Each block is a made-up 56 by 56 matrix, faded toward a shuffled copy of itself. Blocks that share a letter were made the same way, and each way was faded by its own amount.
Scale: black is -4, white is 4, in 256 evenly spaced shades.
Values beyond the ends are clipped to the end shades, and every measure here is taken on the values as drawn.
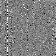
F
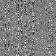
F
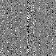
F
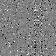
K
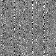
F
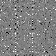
K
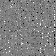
K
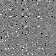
K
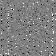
K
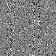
F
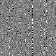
F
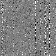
F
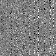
F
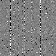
F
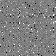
K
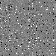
K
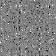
K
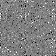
K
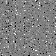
K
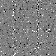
K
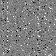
K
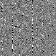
F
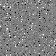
K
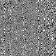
F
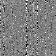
F
